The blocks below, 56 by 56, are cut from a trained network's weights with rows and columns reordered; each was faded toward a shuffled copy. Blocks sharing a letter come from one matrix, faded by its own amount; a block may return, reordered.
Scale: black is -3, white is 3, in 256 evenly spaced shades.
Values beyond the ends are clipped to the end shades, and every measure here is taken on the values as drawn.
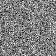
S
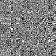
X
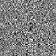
X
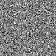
S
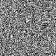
S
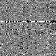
X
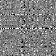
X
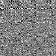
X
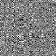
X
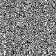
S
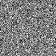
S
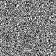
S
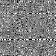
X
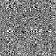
X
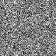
S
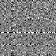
X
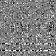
X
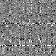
X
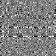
X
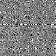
X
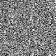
S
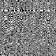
X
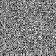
S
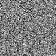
S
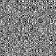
X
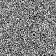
S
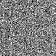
S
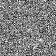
S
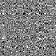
X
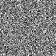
S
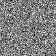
S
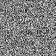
S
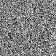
S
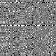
X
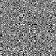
X
